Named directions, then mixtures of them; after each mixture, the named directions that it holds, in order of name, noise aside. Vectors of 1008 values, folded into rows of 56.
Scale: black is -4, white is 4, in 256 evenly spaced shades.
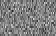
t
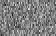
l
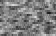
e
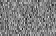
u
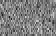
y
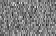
l, u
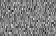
t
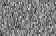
l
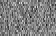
l, u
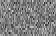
t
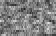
e, y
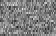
e, t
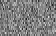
t, u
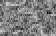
e, y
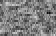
e, y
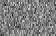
l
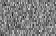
l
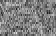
e, y
